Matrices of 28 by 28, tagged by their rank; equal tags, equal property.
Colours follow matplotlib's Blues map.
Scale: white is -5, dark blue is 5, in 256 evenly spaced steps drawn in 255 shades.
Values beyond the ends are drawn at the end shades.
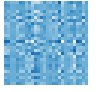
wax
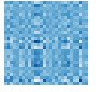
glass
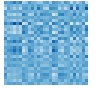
glass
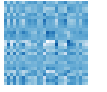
glass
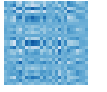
glass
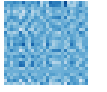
wax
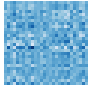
wax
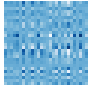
glass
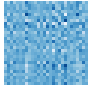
wax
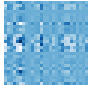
glass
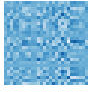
wax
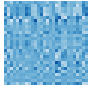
wax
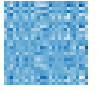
wax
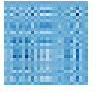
glass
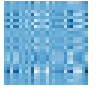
glass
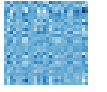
wax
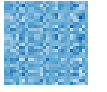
wax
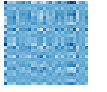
glass
